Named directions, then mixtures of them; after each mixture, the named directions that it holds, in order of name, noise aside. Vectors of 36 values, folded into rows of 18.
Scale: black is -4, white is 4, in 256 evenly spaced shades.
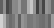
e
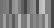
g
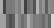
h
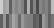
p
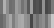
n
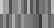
p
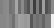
h, n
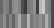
g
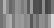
n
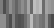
n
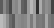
e, g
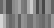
e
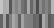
p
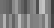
g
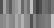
e, n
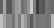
e, n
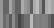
g, n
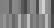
g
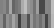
g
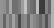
g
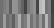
g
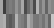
h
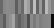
h, n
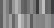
g, n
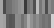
h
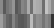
n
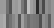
e, p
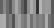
e, g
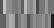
h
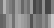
n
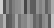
h, p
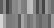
e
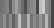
g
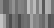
e, n
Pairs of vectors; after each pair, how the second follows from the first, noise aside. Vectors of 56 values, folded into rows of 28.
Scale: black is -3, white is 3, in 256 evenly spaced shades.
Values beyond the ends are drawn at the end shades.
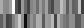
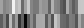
sign-scrambled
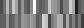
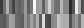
sign-scrambled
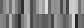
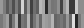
sign-scrambled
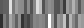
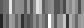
copied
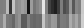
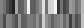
sign-scrambled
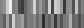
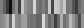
sign-scrambled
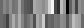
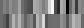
copied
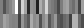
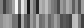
copied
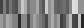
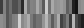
sign-scrambled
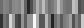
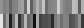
sign-scrambled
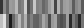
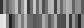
copied
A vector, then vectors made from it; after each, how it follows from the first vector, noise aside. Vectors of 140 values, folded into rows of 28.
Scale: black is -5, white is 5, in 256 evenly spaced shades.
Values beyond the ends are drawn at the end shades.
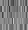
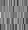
wrapped around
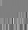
partly zeroed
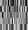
scaled up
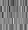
copied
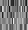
scaled up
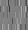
partly zeroed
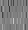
partly zeroed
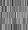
wrapped around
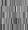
wrapped around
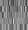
copied
